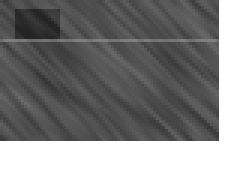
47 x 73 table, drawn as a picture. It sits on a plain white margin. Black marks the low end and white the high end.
The top left is the ninth with the lowest average. Row 14 stands out from the rest. An odd patch, lower than its surroundings, sits in the top left. The distribution is heavy-tailed on both sides. Overall the values sit about 30% of the way up the scale.
